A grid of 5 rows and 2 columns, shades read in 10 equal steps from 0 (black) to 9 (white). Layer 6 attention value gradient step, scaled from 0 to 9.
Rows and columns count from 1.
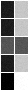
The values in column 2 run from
3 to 9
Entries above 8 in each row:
0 0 0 0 1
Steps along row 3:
same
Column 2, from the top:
7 7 3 7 9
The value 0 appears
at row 5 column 1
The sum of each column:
6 33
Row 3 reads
3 3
